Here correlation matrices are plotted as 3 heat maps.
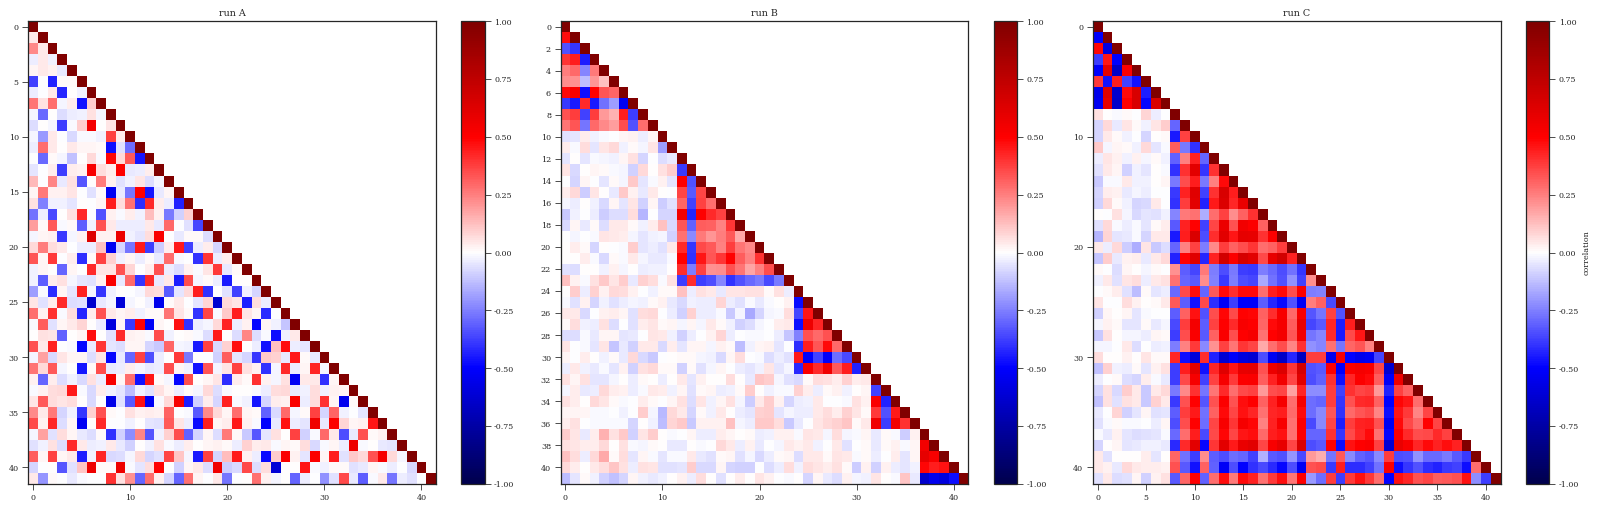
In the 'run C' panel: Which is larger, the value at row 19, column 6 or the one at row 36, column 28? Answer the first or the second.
the second
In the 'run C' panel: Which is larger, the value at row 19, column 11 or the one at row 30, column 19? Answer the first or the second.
the first
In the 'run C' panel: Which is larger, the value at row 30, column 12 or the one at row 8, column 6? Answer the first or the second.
the second
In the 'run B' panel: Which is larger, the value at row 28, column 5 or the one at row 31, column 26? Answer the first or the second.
the second
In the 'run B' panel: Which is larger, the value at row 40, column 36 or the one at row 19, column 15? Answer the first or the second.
the second
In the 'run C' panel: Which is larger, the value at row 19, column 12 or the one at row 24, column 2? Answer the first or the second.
the first
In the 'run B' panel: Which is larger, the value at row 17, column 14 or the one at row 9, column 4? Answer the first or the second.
the first
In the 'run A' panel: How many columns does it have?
42
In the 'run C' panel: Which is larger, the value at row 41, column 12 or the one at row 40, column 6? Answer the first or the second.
the first
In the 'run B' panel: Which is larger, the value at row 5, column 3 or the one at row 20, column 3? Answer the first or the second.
the first
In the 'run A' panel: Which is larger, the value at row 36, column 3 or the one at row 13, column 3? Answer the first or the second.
the first
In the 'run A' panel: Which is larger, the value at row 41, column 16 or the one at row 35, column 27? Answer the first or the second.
the first
